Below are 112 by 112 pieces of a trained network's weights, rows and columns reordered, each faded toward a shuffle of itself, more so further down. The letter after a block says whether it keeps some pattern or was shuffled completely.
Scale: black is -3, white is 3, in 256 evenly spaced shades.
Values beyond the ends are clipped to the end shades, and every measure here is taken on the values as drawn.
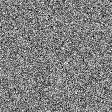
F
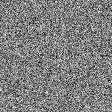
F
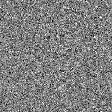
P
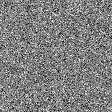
F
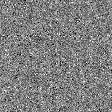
P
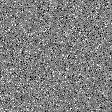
F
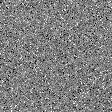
F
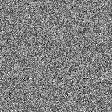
P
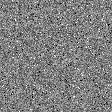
F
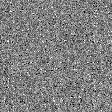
P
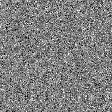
P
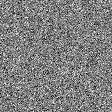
F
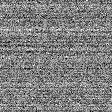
P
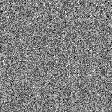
P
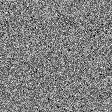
F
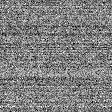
P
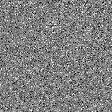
P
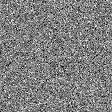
F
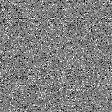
P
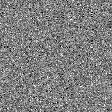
P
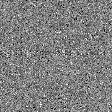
P
